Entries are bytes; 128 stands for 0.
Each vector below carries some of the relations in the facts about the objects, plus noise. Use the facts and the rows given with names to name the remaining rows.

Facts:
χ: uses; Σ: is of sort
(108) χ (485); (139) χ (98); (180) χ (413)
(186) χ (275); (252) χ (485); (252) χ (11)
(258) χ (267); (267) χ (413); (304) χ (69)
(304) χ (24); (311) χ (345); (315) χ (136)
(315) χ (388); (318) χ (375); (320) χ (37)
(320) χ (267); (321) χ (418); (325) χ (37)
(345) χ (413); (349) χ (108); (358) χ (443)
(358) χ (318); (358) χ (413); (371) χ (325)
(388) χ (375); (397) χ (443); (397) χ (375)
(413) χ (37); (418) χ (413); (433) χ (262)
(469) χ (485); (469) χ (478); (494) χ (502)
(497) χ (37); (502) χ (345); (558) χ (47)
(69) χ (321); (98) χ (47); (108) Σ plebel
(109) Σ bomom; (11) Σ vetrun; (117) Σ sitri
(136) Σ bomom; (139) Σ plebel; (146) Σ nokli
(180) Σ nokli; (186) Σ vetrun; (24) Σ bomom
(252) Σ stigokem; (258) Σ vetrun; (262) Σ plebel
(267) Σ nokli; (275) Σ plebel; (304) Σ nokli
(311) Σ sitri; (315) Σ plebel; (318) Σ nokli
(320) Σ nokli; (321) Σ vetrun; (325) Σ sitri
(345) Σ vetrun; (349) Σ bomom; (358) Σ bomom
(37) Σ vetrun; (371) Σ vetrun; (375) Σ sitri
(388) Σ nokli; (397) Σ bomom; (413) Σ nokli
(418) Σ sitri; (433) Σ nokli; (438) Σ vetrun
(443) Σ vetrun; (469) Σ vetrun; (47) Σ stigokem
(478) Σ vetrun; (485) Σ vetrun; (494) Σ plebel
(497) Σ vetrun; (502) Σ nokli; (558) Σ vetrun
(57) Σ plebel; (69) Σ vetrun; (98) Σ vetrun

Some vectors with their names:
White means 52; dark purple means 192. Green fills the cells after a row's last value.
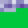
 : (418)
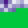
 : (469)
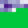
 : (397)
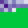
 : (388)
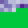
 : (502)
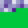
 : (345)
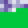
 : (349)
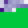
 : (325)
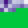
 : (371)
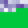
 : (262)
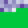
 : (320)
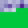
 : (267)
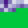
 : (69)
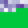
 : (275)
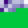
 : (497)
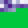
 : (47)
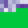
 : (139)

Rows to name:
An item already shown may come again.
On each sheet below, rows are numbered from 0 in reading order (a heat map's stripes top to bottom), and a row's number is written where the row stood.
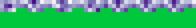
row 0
(358)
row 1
(485)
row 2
(252)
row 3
(345)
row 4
(69)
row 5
(321)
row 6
(186)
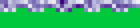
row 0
(315)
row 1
(117)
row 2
(98)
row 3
(139)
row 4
(375)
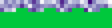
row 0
(413)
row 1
(252)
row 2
(258)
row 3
(37)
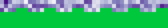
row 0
(371)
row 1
(375)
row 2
(494)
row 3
(108)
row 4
(311)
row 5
(502)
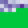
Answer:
(146)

